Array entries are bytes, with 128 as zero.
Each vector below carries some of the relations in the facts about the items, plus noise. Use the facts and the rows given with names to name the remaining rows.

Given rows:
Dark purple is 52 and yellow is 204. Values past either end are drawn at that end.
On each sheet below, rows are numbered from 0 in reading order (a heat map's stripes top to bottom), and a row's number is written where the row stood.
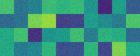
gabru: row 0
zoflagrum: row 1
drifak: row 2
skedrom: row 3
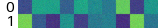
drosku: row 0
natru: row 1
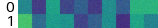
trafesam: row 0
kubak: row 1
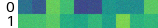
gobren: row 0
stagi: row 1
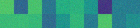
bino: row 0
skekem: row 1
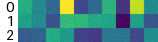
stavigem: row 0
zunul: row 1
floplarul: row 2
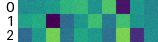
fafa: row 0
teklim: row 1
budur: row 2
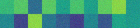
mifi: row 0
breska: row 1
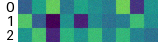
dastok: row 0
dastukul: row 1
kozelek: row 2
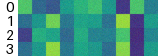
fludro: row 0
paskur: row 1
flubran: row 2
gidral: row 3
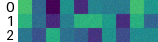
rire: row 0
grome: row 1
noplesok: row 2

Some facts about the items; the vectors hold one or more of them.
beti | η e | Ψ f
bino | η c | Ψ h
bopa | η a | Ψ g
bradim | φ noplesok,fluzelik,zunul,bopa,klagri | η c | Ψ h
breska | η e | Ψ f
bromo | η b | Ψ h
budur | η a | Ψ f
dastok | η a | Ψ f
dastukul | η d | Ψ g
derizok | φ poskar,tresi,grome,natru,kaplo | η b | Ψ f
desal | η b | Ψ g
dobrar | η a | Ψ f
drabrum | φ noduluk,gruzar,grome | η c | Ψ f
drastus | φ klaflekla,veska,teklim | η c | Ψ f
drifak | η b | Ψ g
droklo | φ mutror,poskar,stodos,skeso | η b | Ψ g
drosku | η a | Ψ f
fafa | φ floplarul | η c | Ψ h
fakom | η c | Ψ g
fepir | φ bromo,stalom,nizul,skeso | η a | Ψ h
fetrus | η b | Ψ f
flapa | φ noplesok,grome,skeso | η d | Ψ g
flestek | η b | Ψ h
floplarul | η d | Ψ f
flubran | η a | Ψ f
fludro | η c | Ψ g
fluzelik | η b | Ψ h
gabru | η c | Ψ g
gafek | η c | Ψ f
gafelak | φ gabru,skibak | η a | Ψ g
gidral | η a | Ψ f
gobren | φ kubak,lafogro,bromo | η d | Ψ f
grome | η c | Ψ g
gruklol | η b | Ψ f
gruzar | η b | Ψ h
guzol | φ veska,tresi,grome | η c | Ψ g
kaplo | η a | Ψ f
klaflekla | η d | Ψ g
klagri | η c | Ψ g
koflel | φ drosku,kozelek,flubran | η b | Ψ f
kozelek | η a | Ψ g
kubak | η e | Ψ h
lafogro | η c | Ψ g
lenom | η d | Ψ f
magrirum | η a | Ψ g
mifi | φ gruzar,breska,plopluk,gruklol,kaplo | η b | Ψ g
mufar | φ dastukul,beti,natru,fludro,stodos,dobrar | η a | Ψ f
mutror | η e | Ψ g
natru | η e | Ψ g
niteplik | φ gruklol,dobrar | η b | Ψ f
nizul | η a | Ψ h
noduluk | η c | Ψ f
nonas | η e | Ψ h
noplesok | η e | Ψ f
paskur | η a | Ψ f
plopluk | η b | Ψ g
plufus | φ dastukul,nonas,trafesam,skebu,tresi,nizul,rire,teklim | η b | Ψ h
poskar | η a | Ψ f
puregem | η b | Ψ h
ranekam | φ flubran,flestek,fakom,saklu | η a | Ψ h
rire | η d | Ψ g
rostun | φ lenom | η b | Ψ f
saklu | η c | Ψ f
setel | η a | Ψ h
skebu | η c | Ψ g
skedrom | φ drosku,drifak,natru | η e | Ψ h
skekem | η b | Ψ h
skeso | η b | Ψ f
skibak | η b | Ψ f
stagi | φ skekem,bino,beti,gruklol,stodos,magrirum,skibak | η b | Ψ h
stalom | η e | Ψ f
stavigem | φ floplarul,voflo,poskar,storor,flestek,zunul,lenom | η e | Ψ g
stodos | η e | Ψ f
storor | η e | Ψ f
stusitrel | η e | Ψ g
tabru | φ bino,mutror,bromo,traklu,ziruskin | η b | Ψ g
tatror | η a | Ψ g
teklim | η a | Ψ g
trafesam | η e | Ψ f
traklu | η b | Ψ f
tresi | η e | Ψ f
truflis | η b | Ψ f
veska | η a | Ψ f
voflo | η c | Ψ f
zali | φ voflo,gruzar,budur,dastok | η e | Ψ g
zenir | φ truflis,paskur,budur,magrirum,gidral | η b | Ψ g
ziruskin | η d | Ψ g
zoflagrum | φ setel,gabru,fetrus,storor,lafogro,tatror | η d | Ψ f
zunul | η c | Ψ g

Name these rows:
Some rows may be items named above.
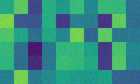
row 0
desal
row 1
mutror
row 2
magrirum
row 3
skebu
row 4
skebu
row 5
flestek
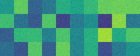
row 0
plufus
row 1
stusitrel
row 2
derizok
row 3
noduluk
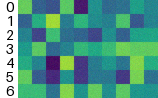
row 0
ziruskin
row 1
fetrus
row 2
stalom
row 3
plufus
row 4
flapa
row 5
natru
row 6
gafelak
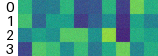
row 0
skedrom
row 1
kubak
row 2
bradim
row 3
koflel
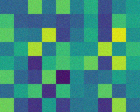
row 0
gafek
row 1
nonas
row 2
zali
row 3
niteplik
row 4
guzol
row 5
ziruskin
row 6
skeso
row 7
natru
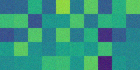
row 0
drastus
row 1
plopluk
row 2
saklu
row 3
puregem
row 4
fafa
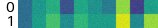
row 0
kaplo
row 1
mufar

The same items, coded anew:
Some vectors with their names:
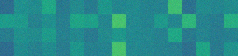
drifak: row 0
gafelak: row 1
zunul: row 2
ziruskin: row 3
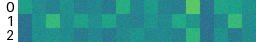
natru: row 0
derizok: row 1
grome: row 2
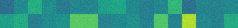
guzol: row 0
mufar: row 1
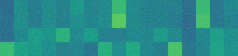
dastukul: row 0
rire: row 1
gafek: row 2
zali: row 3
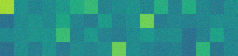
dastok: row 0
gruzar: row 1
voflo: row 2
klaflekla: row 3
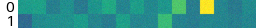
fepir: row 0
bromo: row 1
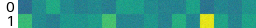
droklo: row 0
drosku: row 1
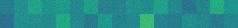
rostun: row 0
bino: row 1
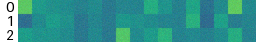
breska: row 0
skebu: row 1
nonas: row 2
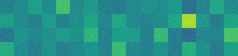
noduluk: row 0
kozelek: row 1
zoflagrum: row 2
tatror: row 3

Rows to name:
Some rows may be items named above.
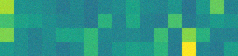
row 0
noplesok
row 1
zali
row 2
veska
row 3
ranekam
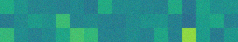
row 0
mutror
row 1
skeso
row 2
dobrar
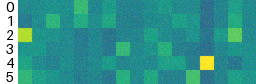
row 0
voflo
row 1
drabrum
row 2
noplesok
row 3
kubak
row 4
setel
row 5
zali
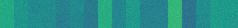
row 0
stusitrel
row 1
stusitrel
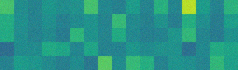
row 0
flubran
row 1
tatror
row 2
magrirum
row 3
saklu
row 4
skedrom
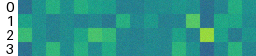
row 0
niteplik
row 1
natru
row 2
dobrar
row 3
drastus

